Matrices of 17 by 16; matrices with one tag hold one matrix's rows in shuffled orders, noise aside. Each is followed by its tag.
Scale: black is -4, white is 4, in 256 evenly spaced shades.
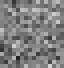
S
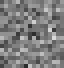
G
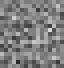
S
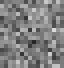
G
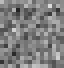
S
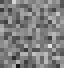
S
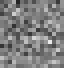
S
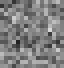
S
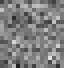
S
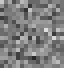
G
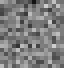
G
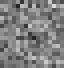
G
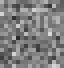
S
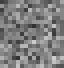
G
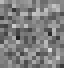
S
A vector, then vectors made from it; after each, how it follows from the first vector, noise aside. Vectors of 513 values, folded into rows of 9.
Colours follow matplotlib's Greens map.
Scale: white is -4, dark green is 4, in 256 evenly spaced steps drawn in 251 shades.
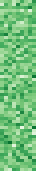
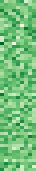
reversed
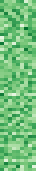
reversed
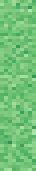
shrunk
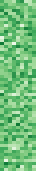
reversed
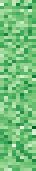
copied
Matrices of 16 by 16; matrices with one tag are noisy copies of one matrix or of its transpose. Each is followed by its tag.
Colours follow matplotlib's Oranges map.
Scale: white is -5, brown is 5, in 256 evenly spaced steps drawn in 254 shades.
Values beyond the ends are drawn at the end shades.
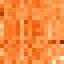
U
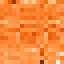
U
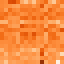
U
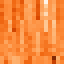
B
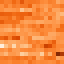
B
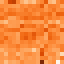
U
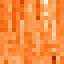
B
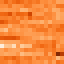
B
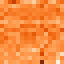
U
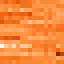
B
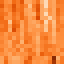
B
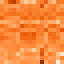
U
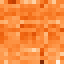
U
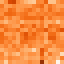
U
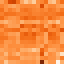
U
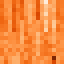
B
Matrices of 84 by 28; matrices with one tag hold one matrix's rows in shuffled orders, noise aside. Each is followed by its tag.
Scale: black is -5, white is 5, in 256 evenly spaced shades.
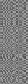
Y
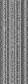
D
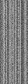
D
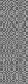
Y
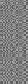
Y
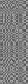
Y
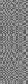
Y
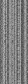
D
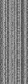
D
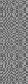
Y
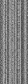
D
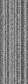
D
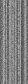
D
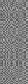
Y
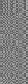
Y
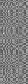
Y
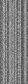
D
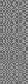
Y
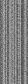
D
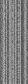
D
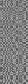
Y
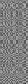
Y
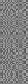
Y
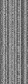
D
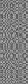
Y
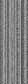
D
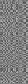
Y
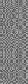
Y
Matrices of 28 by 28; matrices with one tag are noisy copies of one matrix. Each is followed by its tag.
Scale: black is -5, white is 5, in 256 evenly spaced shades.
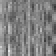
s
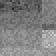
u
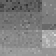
u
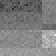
u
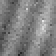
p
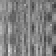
s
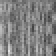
s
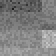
u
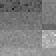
u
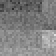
u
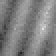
p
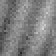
p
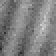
p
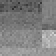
u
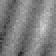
p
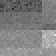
u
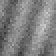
p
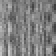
s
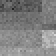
u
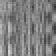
s
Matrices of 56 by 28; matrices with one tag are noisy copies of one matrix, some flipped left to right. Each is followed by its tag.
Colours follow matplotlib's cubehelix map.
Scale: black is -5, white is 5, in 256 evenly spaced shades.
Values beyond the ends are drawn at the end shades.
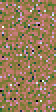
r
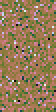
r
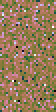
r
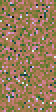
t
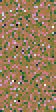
r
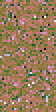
t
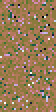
t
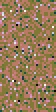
r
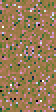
r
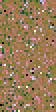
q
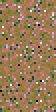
r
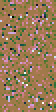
t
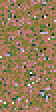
t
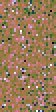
q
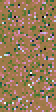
t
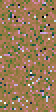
t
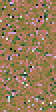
t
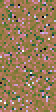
t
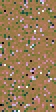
q
